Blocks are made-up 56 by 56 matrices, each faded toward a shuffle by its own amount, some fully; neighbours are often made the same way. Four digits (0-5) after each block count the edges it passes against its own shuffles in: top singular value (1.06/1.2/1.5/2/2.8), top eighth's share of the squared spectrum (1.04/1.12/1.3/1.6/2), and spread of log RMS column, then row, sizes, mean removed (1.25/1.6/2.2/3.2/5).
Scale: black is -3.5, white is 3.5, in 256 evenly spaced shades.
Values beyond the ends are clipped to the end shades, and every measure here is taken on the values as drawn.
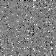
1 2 1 1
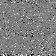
1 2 0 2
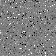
1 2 1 1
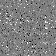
0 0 0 1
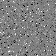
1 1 0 0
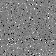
1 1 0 0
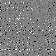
2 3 1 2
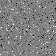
1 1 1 0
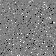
0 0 0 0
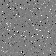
0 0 0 0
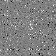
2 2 1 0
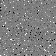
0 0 0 0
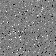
0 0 0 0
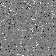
2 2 0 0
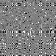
4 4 2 3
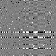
5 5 2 3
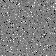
0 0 0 0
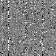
3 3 2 0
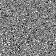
0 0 0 1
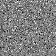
0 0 0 1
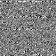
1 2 0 3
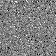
1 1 0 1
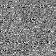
1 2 0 3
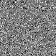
1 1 0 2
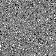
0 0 1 0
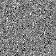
1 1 2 0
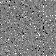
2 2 2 0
